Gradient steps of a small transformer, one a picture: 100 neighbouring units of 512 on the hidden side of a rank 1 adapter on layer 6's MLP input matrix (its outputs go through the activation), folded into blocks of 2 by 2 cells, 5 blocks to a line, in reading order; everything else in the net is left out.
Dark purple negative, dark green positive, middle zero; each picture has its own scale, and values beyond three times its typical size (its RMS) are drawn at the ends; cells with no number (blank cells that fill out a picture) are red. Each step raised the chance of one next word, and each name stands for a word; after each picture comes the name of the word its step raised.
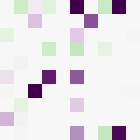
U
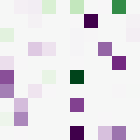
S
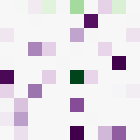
S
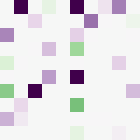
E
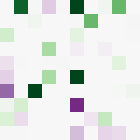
E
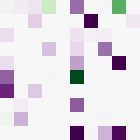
S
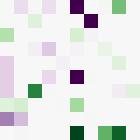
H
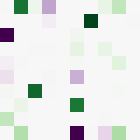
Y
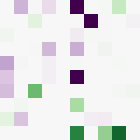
H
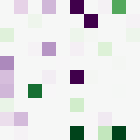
H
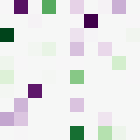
Y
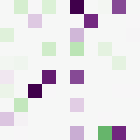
U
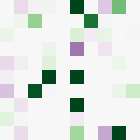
U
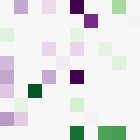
H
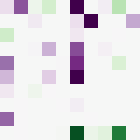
H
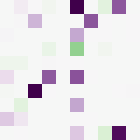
U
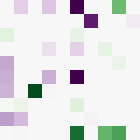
H
